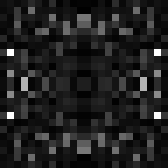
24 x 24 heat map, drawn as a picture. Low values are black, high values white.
Mirror symmetry: left to right and top to bottom. Slope: none. Calmest part: centre. Stripes: none. Average level on the scale: 10%. Histogram: skewed, a long tail of high values.
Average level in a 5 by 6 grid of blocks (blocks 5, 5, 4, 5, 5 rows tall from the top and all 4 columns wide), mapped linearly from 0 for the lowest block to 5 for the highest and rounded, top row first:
1 3 3 3 3 1 / 3 0 1 1 0 3 / 5 3 1 1 3 5 / 3 0 1 1 0 3 / 1 3 3 3 3 1
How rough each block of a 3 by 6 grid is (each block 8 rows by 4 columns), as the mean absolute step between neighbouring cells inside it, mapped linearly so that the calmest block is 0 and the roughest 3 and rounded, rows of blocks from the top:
2 2 2 2 2 2 / 3 2 0 0 2 3 / 2 2 2 2 2 2
